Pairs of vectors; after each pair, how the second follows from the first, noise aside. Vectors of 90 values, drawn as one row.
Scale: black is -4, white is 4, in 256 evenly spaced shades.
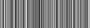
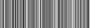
sign-scrambled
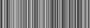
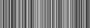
wrapped around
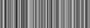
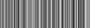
wrapped around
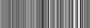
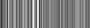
wrapped around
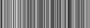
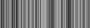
sign-scrambled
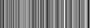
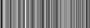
reversed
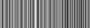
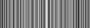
wrapped around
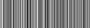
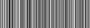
wrapped around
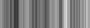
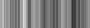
reversed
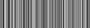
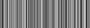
reversed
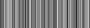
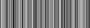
reversed
